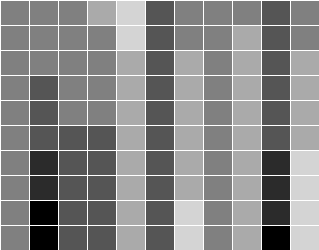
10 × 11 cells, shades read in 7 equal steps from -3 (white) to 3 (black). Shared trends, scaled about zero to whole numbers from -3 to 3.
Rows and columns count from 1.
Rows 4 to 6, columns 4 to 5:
0 -1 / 0 -1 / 1 -1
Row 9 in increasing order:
-2 -2 -1 -1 0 0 1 1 1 2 3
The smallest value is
-2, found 8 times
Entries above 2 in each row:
0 0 0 0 0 0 0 0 1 2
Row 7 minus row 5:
0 1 1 1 0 0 0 0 0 1 -1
